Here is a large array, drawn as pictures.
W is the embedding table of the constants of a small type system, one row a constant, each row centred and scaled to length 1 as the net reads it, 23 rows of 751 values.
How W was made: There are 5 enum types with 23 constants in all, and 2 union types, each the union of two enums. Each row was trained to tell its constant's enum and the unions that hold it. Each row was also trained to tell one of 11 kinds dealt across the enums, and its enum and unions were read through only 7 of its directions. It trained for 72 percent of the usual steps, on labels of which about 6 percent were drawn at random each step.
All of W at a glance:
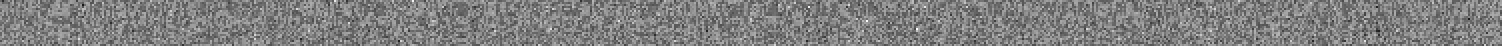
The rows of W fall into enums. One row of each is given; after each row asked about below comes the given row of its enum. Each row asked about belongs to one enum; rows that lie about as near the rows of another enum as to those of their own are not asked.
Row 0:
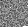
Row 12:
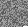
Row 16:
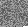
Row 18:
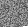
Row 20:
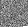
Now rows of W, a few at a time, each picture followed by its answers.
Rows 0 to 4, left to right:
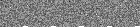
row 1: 16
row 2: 16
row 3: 16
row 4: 20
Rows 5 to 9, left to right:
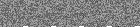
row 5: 16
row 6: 18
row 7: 18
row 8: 12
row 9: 0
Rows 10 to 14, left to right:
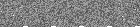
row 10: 12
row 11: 12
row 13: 16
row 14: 0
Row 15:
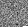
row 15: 0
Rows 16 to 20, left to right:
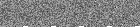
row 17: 20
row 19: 0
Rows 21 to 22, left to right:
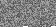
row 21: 20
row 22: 12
